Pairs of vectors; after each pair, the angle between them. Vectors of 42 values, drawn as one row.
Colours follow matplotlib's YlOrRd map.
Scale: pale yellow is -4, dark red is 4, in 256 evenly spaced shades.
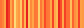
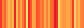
partly opposed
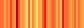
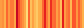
nearly parallel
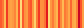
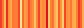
nearly parallel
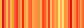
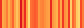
partly opposed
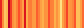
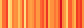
nearly opposite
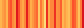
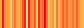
partly opposed
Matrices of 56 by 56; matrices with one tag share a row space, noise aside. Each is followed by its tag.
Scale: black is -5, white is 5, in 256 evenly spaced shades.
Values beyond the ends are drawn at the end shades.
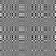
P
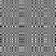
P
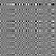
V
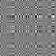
V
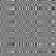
V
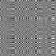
V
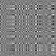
V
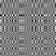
P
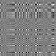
V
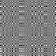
P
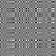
V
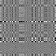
P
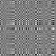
V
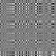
V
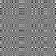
P
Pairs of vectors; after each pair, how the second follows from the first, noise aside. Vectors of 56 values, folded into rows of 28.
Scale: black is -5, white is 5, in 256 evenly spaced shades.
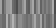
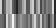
scaled up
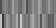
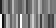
scaled up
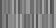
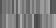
sign-scrambled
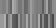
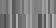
sign-scrambled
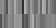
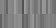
shrunk
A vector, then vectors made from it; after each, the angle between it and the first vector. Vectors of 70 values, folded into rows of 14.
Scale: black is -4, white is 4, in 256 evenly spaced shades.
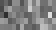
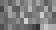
partly aligned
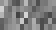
partly opposed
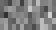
nearly parallel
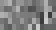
partly opposed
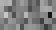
nearly opposite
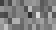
partly aligned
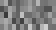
partly aligned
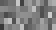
partly aligned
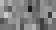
nearly opposite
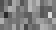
nearly parallel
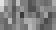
partly opposed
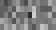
partly aligned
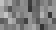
nearly opposite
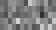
partly aligned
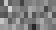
partly aligned
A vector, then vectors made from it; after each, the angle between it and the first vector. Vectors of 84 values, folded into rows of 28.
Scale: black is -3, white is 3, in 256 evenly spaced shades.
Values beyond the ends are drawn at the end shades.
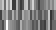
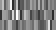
partly aligned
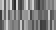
nearly parallel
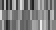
nearly opposite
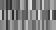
partly opposed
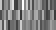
orthogonal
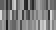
nearly opposite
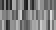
nearly opposite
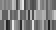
partly opposed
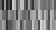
nearly opposite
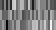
nearly opposite
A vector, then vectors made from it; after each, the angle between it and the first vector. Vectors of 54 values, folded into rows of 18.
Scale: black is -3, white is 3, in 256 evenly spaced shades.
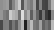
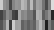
orthogonal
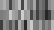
nearly parallel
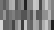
partly opposed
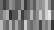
nearly opposite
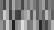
orthogonal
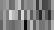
nearly parallel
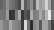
nearly opposite
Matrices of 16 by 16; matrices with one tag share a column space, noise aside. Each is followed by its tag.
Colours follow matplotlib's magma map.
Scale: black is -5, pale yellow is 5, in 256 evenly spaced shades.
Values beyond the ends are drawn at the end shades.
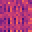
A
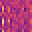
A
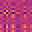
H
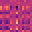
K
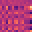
K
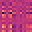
H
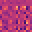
K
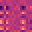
K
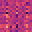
H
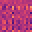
K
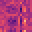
A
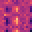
A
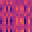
A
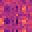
A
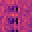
A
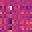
K
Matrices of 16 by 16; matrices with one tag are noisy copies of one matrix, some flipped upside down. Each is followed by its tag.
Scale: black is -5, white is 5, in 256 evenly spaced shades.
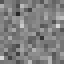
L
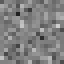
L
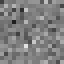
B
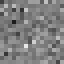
B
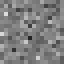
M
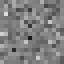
M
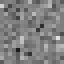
L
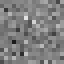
B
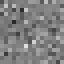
B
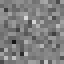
B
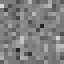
L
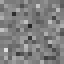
M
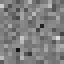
L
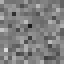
M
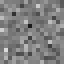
M
